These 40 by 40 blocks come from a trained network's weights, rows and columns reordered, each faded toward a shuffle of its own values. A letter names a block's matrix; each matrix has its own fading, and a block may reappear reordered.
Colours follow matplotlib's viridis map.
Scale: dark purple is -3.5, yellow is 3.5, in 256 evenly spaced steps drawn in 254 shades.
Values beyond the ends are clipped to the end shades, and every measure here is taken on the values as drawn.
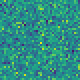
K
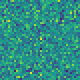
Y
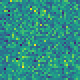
K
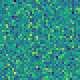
K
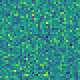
K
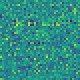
Y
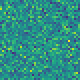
Y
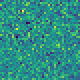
K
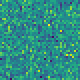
K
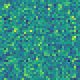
Y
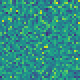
Y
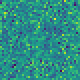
K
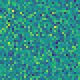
Y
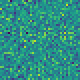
Y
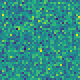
K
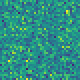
K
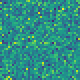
Y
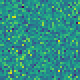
Y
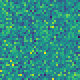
K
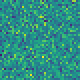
Y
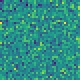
K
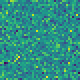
K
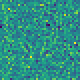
K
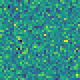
K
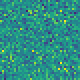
K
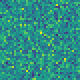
Y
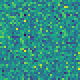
Y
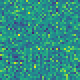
Y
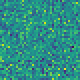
Y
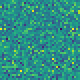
K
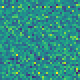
Y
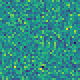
K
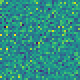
K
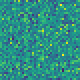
Y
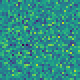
Y
